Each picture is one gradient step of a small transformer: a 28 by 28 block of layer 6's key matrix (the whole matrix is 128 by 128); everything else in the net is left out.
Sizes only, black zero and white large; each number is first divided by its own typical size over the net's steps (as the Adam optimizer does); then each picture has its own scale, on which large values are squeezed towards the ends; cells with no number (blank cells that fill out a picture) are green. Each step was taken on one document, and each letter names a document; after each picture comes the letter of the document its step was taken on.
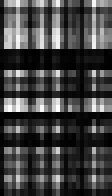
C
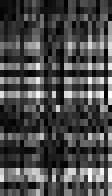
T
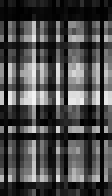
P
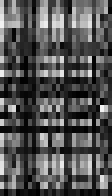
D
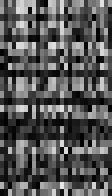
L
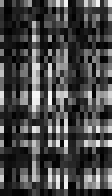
P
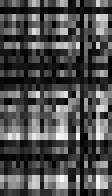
C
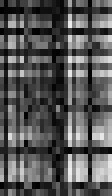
D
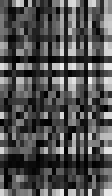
L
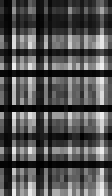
L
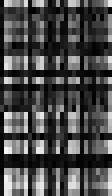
L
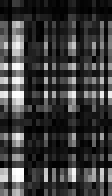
T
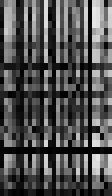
D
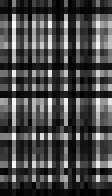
C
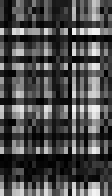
L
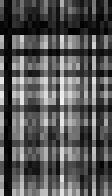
L
